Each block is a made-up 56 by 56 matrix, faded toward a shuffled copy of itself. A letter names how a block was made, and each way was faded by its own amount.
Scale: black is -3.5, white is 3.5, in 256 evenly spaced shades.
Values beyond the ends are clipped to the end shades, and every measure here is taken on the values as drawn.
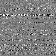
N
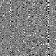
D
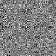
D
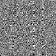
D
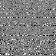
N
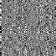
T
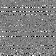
N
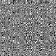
T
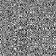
D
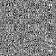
T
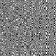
T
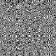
T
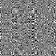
T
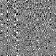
T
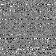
N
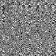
D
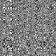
D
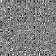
T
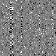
T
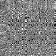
T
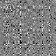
T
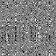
T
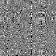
T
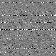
N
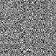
D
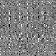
T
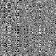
T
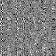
T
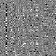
T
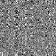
D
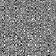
D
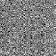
D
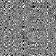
T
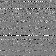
N
